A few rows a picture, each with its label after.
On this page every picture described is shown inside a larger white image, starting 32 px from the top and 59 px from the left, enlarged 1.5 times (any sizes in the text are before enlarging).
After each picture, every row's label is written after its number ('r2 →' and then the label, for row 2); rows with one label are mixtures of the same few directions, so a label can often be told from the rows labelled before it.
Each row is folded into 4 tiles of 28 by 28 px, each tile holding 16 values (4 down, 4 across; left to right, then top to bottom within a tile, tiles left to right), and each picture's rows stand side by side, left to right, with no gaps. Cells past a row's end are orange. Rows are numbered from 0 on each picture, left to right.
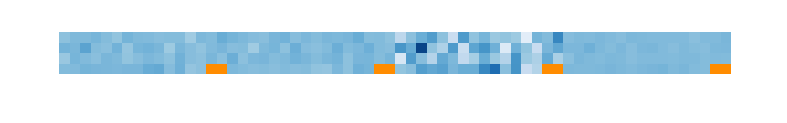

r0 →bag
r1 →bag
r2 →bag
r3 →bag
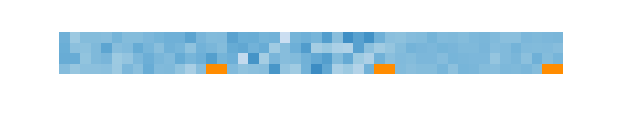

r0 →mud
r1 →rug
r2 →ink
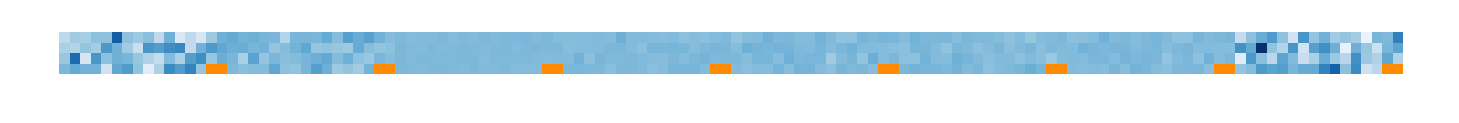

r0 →rug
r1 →rug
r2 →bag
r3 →rug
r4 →ink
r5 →mud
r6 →ink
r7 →bag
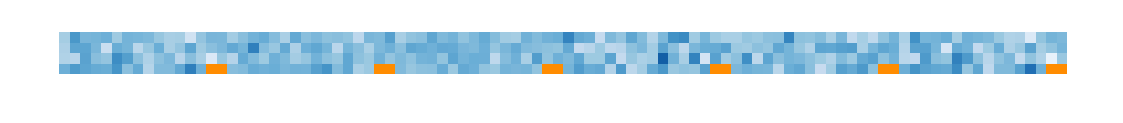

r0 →mud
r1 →bag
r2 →ink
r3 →ink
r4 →rug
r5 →mud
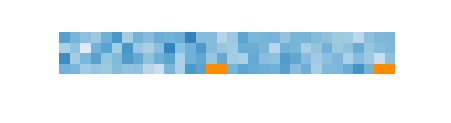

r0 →bag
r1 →mud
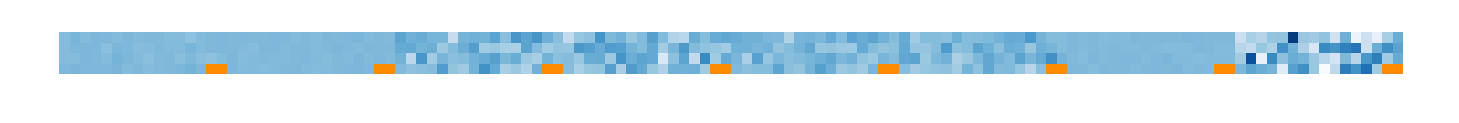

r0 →mud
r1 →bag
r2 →rug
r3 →ink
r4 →rug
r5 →mud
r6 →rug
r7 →rug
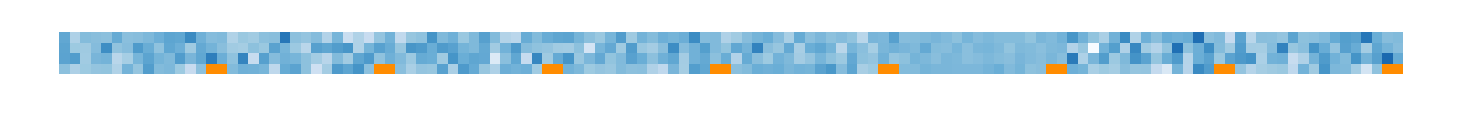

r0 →mud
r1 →rug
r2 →ink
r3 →bag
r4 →bag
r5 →bag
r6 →bag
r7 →mud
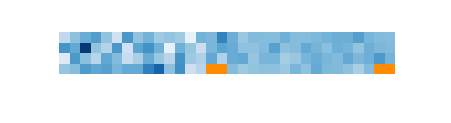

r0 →bag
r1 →mud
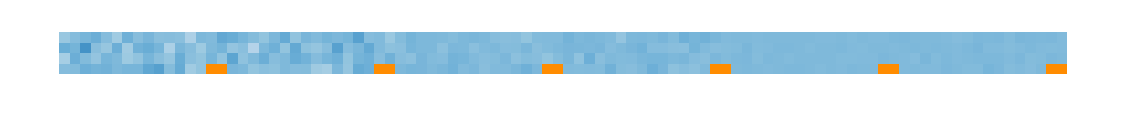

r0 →bag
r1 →bag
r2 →mud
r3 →rug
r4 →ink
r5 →rug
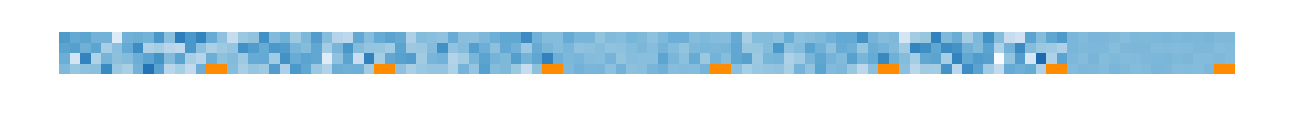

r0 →rug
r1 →ink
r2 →mud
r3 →ink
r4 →mud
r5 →ink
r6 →rug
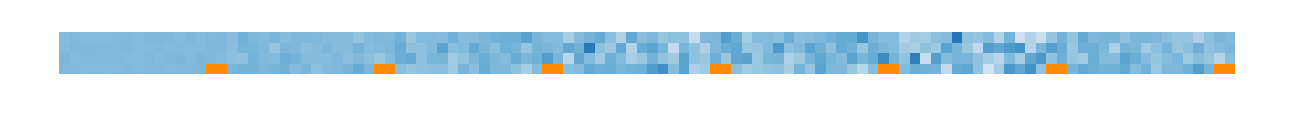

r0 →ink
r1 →mud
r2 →mud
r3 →bag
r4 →mud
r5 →rug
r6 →mud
